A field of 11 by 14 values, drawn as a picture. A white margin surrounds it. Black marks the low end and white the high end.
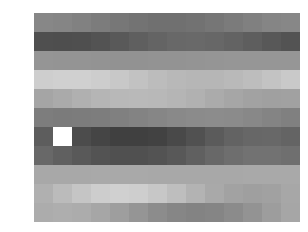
Roughest part: middle left. Lone odd cells: 1, higher than its neighbours. Grain: streaks across.
